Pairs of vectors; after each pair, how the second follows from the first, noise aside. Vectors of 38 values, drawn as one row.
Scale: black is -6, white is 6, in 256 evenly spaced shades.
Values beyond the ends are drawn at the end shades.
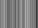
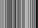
scaled up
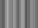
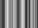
scaled up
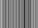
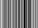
scaled up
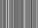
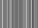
shuffled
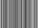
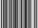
scaled up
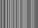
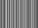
copied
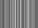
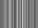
reversed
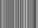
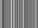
reversed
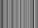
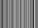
copied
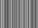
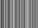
shuffled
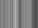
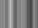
wrapped around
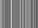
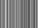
shuffled
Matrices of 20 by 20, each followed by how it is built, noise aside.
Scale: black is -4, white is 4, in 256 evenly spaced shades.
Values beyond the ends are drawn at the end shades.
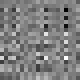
low rank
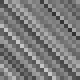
Toeplitz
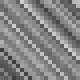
Toeplitz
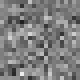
low rank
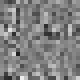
low rank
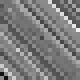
Toeplitz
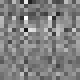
low rank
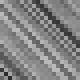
Toeplitz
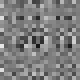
low rank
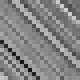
Toeplitz
